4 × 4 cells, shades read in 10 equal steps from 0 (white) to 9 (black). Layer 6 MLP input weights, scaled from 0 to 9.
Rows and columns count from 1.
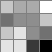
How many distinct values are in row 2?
3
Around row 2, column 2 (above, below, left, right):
3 1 5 4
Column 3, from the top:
3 4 4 7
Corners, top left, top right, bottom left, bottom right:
2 0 1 9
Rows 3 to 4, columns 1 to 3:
2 1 4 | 1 1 7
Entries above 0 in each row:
3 4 4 4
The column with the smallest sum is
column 2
